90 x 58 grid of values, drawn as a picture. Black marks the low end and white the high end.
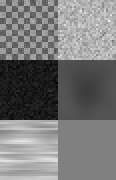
It is made of 3 by 2 panels. Panel 1,1: middling, checkered, strong in contrast. Panel 1,2: high, fine-grained. Panel 2,1: very low, fine-grained, faint in contrast. Panel 2,2: low, smooth, faint in contrast. Panel 3,1: high, streaked across. Panel 3,2: middling, flat.
